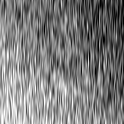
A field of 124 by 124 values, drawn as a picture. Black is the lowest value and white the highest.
The ninth with the lowest average is the top right. Streaks run downward. Values rise toward the bottom left. The ninth with the highest average is the bottom left.
